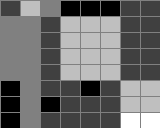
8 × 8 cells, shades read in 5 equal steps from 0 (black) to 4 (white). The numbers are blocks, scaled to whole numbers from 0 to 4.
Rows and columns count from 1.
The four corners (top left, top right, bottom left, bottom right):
1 1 0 4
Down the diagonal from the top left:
1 2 1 3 3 1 3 4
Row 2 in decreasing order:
3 3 3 2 2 1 1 1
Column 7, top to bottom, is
1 1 1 1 1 3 3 4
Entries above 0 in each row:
5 8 8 8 8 6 6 7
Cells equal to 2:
12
